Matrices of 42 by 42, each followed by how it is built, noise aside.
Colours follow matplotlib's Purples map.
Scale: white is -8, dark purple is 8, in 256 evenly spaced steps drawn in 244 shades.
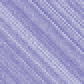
Toeplitz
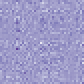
low rank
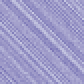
Toeplitz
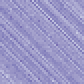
Toeplitz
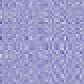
low rank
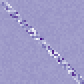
banded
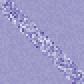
banded
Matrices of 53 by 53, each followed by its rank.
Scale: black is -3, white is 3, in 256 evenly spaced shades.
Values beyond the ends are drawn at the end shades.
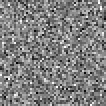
full rank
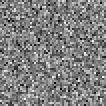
full rank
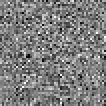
ten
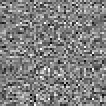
ten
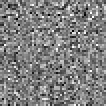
ten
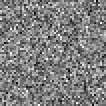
full rank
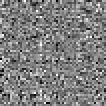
ten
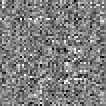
ten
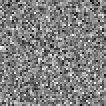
full rank
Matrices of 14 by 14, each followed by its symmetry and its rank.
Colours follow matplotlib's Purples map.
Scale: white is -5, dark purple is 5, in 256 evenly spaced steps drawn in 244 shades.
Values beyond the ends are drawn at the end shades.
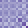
symmetric, rank two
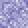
symmetric, full rank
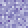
symmetric, full rank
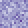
symmetric, full rank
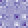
symmetric, rank two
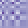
symmetric, rank one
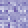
neither, rank three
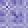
symmetric, rank three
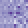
neither, rank three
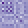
symmetric, rank three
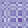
symmetric, rank two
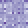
neither, rank three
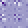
symmetric, rank two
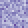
neither, full rank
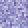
neither, full rank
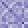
symmetric, rank three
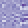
neither, rank three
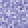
neither, full rank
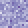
neither, full rank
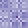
symmetric, rank two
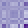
symmetric, rank one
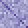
symmetric, full rank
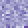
neither, rank three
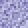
symmetric, full rank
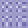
symmetric, rank one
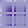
symmetric, rank one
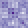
symmetric, rank three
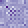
symmetric, rank three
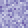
neither, full rank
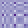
symmetric, rank one
